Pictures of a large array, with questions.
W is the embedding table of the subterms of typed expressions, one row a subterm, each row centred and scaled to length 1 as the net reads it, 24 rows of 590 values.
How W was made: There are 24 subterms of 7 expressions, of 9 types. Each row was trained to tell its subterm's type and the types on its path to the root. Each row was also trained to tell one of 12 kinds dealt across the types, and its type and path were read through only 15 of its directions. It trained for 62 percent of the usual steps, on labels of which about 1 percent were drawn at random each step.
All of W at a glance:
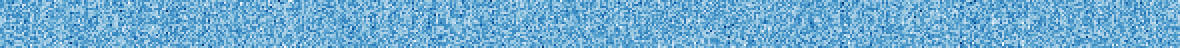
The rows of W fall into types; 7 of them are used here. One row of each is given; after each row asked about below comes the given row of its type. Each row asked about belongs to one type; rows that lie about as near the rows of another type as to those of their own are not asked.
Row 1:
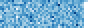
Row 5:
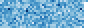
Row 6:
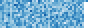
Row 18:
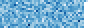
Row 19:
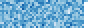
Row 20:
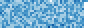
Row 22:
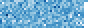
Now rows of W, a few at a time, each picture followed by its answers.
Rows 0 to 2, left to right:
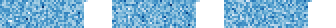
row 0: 6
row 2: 1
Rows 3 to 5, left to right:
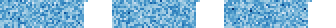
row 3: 6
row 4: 20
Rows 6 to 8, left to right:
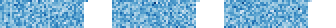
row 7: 5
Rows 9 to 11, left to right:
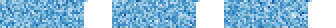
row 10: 19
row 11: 5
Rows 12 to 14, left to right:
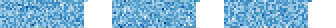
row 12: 1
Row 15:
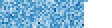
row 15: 18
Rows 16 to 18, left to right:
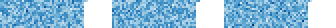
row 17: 22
